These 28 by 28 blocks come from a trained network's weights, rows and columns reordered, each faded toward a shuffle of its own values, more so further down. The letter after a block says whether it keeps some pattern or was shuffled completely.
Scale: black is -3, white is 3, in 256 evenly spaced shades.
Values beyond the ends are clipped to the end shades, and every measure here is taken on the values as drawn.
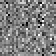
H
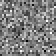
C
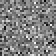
C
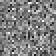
H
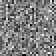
H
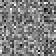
H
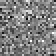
H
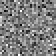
C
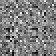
H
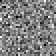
H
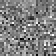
H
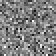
C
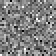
C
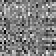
H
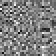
H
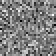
C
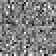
H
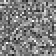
C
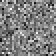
C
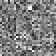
H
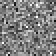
C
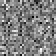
H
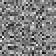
H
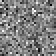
C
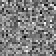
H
